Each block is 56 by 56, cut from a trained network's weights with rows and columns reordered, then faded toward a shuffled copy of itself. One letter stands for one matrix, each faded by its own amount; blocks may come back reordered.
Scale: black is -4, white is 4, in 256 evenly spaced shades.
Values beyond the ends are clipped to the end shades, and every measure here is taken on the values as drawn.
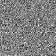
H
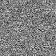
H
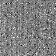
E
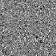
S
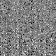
E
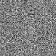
H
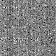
E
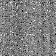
E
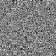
H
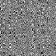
S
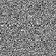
H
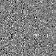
S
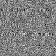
H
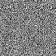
H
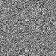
H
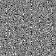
S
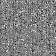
E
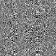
S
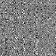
S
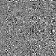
S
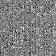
E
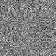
H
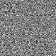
H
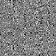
S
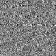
H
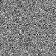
H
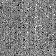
E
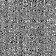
E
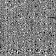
E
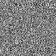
H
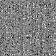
E
